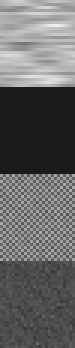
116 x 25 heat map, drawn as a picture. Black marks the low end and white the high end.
It is made of 4 by 1 panels. Panel 1,1: high, streaked across. Panel 2,1: very low, flat. Panel 3,1: middling, checkered, strong in contrast. Panel 4,1: low, fine-grained, faint in contrast.
